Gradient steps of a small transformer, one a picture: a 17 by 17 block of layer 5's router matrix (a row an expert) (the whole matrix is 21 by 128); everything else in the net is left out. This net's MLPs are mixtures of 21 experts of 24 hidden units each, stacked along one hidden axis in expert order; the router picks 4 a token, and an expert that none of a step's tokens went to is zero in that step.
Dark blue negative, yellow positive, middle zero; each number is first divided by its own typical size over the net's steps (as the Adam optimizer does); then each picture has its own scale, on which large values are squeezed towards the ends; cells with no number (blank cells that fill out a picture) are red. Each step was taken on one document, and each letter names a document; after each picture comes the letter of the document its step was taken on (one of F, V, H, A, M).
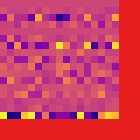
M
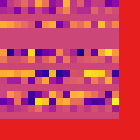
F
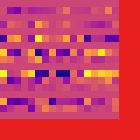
F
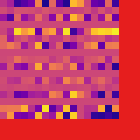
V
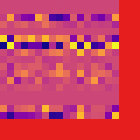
M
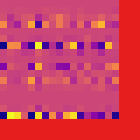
M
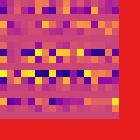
F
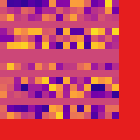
V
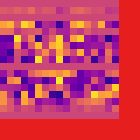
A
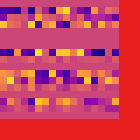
F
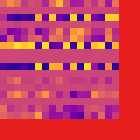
V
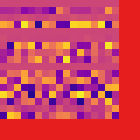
A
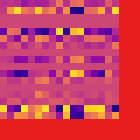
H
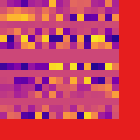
V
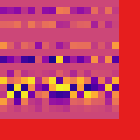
A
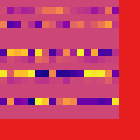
F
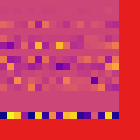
M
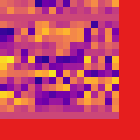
A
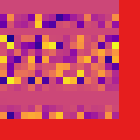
M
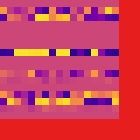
F
